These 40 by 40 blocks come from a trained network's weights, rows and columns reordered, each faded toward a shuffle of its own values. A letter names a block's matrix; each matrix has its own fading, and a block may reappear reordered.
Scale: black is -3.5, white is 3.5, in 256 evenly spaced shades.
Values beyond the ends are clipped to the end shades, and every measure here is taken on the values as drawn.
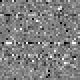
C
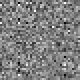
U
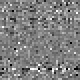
C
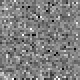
C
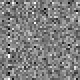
U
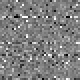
C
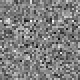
U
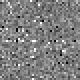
C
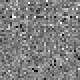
C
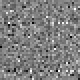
C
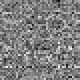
U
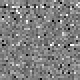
C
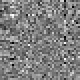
U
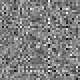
U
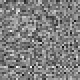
U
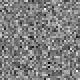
U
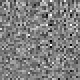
U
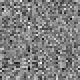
U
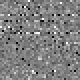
C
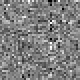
U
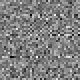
U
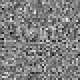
U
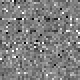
C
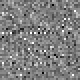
C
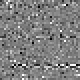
C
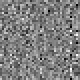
U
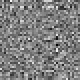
U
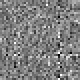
U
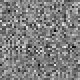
U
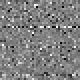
C
